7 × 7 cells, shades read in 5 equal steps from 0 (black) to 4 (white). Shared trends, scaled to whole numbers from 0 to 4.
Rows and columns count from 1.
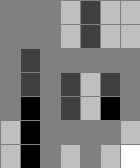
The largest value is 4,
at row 7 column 7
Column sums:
16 6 14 15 14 14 19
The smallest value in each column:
2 0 2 1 1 0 2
